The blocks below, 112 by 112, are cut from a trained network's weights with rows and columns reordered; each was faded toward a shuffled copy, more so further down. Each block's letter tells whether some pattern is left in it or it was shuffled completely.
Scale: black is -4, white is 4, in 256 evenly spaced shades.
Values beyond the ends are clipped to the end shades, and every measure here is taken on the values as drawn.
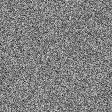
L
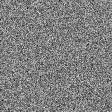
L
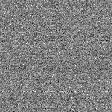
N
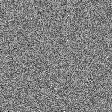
N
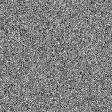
N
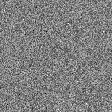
N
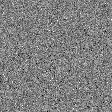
L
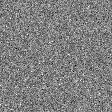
L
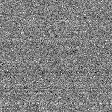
N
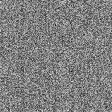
N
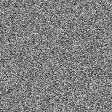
L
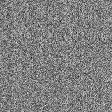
N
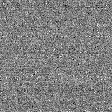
N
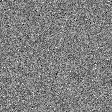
L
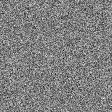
L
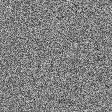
L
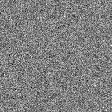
N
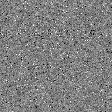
N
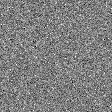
L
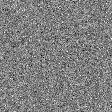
L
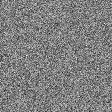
L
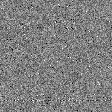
N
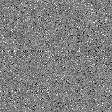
N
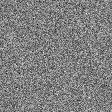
L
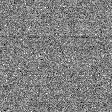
N
